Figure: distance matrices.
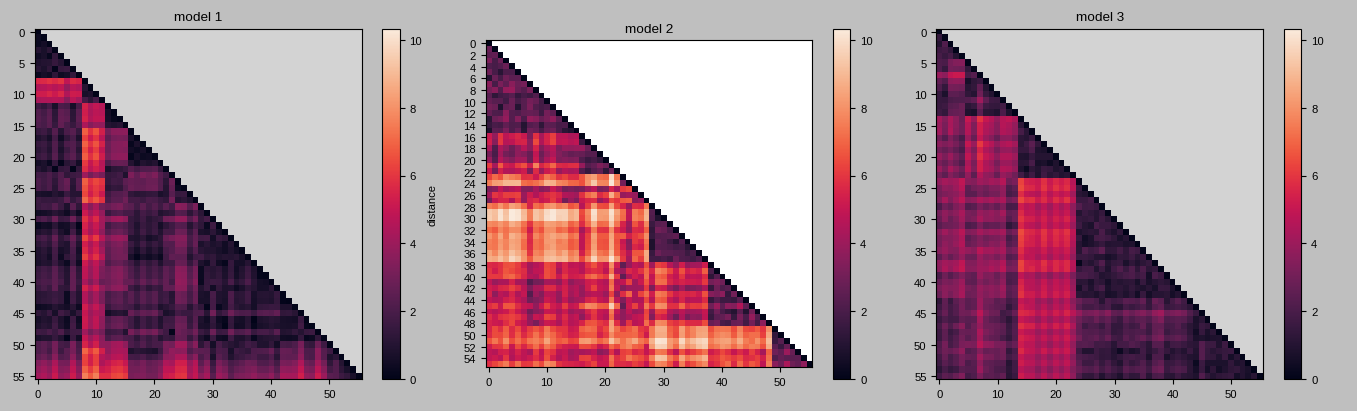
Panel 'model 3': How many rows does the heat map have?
56
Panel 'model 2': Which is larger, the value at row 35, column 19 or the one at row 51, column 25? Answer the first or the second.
the second
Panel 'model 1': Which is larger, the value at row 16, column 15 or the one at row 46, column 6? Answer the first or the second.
the first
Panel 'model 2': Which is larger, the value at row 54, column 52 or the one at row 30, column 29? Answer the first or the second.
the first
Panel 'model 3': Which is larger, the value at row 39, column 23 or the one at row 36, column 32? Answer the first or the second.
the first
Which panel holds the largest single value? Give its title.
model 2
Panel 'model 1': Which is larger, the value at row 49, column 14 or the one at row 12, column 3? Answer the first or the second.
the first
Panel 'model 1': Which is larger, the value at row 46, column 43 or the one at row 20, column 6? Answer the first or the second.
the second
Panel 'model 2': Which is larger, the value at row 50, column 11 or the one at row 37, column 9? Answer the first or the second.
the second
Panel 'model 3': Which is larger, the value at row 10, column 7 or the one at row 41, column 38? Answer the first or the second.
the first
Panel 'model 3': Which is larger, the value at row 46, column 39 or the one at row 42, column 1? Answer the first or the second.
the second
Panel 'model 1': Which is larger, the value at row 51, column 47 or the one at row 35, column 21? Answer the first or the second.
the first
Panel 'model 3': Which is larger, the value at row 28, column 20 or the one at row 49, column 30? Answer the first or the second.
the first
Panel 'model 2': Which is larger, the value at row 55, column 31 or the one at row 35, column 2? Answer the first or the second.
the second
